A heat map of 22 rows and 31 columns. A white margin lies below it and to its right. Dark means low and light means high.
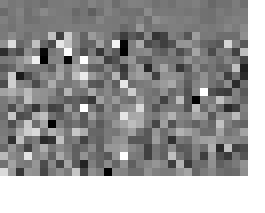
Seam: horizontal, 20% of the way down, the top part calmer. Grain: fine. Calmest part: top right. Stripes: none. Slope: none.
